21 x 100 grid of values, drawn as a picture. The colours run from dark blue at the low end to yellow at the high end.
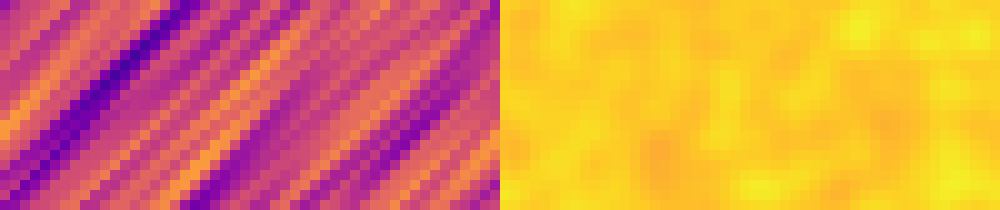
The table splits into one row of 2 panels. Panel 1,1: middling, slanting up to the right, strong in contrast. Panel 1,2: very high, blotchy, faint in contrast.
